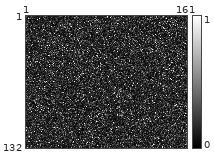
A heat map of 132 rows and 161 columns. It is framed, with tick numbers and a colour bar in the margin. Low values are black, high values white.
Most values sit low, with a long tail of high ones. The grain is fine, like static. The halves do not mirror each other. On average the colour sits 20% of the way up the scale. There is no overall slope. No seam splits the table. There are no regular stripes.
